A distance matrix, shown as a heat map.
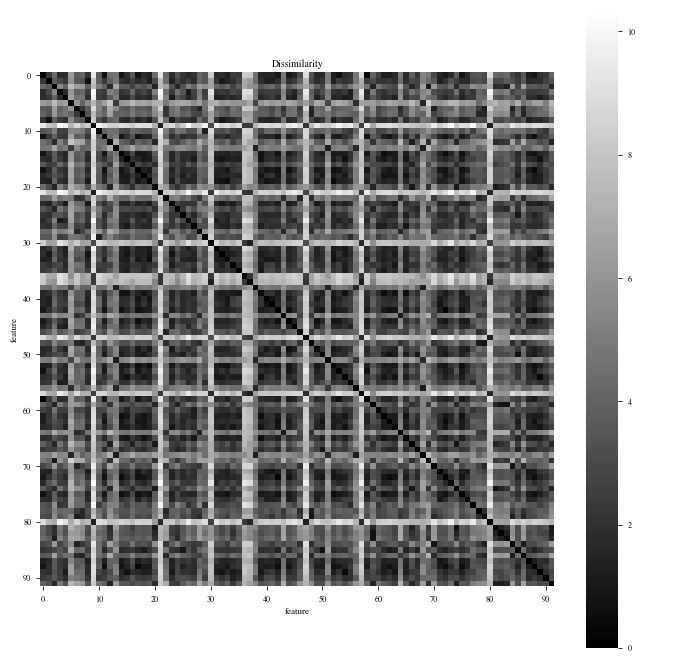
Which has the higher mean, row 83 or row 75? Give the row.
83
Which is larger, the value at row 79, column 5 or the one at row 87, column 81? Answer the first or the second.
the first
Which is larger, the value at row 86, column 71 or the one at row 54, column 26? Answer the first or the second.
the first
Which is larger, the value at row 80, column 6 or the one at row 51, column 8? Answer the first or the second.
the first
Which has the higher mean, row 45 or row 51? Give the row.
51
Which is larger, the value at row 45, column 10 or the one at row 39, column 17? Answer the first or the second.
the first
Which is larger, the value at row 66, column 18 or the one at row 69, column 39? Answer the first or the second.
the second
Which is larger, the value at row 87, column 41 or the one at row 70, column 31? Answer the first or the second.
the second
